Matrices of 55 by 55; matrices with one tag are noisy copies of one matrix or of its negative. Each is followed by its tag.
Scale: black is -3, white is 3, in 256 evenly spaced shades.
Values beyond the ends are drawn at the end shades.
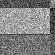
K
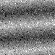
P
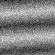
P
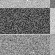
K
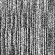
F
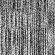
F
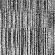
F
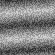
P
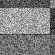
K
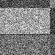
K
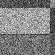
K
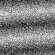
P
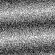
P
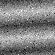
P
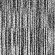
F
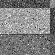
K
